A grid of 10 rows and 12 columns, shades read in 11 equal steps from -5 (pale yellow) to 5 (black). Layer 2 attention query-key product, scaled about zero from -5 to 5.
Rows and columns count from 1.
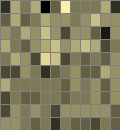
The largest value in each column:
3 2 1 2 5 3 2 1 1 2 4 3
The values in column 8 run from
-2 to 1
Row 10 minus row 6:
-3 -3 1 1 -3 2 0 2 0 1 2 2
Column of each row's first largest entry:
5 1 11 11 4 5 7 1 1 6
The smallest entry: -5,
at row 1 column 7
